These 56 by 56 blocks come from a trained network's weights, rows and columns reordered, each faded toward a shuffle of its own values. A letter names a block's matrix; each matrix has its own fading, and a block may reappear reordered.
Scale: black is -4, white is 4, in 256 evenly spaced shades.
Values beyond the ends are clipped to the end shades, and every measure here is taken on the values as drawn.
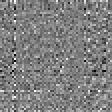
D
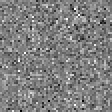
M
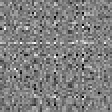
D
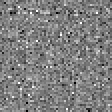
M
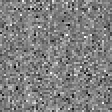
M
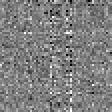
D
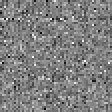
M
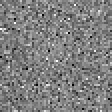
M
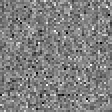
M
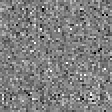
M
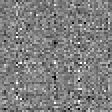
D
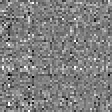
D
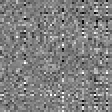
D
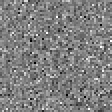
M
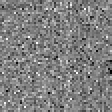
M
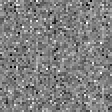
M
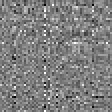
D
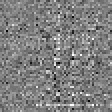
D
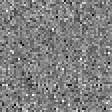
M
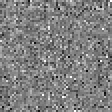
M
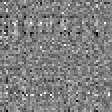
D
